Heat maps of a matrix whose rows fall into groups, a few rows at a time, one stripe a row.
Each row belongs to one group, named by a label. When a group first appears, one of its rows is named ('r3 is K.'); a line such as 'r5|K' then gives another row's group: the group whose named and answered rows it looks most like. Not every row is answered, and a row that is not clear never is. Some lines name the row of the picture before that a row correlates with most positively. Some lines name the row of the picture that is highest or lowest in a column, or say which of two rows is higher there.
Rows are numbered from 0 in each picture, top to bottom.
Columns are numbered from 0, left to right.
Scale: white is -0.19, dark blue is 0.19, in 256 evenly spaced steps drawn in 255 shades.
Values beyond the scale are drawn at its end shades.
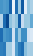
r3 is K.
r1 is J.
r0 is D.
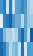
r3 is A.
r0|K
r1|J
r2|K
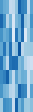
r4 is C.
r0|K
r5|D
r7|D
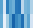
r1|C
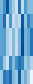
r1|A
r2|A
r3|A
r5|J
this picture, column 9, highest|1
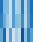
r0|A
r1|A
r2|A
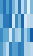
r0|J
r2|A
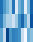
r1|K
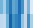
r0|C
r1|C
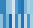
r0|K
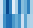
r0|J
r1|J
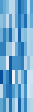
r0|K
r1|K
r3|K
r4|C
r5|D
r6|J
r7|J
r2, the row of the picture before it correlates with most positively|1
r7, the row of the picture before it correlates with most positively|1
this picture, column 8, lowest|4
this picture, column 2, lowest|4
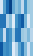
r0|J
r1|K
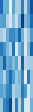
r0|A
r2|C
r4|D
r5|C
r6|D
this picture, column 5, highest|7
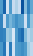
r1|C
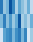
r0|C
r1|J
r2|J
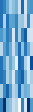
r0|A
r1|C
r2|D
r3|J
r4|K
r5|K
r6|J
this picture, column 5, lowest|4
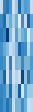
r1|A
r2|D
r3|K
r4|K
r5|A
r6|J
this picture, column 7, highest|5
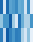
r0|C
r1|J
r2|C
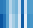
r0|A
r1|A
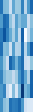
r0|A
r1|D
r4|C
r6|A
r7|C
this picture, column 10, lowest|7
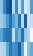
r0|D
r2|D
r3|C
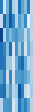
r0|C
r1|J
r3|D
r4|K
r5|K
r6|K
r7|J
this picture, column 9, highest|0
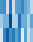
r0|K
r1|J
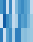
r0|K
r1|J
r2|C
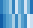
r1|D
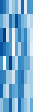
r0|A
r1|C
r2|K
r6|C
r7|J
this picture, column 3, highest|4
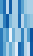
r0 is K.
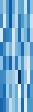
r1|C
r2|J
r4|D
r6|A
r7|A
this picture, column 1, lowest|1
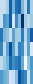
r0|C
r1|D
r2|A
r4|C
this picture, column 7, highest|1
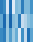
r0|K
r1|J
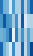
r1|D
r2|D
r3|A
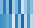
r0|J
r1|D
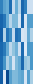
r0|D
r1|A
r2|C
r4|K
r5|C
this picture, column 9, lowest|0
